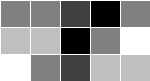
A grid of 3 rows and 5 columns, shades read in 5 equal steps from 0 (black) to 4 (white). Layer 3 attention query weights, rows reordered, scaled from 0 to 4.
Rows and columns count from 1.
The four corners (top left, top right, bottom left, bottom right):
2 2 4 3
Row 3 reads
4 2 1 3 3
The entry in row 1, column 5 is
2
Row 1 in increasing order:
0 1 2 2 2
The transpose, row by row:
2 3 4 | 2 3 2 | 1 0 1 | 0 2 3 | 2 4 3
